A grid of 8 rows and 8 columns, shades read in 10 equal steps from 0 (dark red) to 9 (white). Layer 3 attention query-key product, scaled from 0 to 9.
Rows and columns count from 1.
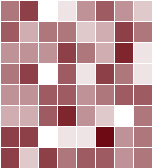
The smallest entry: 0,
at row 7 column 6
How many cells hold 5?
11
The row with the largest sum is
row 1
